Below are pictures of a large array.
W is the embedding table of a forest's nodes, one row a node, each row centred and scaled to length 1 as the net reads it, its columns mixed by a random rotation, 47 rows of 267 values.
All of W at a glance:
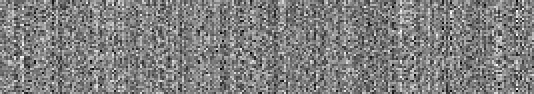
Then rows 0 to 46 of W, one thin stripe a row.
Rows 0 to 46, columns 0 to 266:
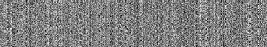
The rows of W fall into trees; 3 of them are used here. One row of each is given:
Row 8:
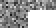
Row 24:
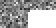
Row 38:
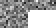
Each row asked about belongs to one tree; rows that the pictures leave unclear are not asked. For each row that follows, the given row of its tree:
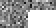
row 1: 38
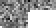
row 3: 24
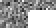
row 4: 38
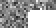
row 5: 8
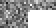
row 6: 8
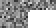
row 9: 38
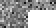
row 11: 38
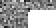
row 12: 24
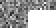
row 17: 8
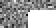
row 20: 24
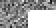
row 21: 38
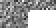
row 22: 38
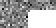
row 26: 38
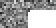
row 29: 24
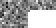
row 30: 8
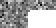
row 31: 8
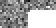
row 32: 24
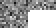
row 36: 8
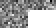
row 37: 38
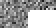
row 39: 38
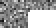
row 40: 24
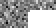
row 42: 8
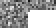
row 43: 38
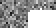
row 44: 8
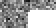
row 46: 24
